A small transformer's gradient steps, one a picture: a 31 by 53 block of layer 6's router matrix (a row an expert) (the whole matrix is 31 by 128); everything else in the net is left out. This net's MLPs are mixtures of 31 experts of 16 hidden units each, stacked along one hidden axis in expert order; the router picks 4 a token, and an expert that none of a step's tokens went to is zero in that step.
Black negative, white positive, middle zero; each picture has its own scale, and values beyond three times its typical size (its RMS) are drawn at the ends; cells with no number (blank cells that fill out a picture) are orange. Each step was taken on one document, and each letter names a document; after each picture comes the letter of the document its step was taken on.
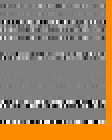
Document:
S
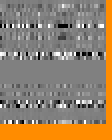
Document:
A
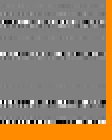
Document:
S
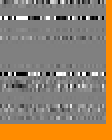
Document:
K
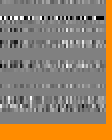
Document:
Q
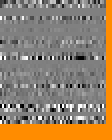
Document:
K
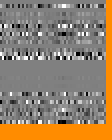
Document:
A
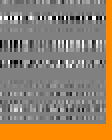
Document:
Q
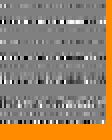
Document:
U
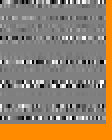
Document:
K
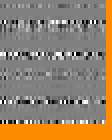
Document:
S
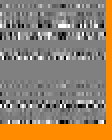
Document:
A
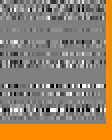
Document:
Q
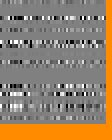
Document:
Q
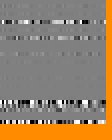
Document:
S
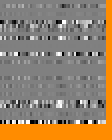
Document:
S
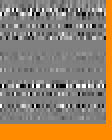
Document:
K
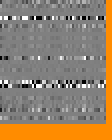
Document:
K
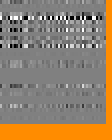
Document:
Q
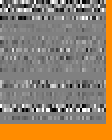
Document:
K
